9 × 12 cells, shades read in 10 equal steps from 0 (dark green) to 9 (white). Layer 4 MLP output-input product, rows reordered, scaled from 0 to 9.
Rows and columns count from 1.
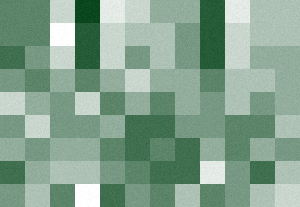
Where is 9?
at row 2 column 3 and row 9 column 4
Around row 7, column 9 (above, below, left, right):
4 8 2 3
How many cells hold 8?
3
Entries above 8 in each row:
0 1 0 0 0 0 0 0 1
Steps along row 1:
same up down up down down same down up down same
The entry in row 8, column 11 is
2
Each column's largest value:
7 7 9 9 8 7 6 6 8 8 6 7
